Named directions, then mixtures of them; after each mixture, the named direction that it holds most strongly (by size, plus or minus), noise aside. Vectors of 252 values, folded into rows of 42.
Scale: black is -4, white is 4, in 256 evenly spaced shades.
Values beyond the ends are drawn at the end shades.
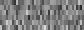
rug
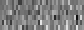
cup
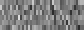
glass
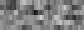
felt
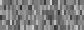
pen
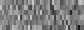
glass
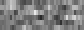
felt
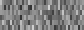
pen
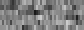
felt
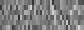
glass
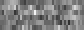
felt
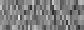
glass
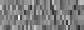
glass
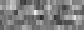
felt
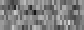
felt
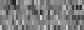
rug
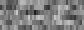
felt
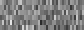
cup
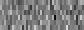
glass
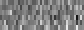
cup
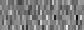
cup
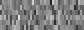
pen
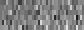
cup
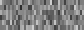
pen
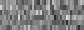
glass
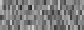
pen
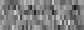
glass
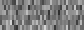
rug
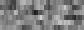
felt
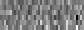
cup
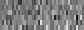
cup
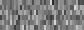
pen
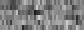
felt
